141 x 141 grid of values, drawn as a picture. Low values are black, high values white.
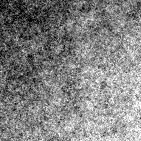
Neither half mirrors the other. There is an overall slope up to the bottom right. No regular stripes run through it. The ninth with the highest average is the bottom right.
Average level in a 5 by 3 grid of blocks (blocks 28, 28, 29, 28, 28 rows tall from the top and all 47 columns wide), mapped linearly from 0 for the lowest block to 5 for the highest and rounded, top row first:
022 | 123 | 134 | 235 | 345
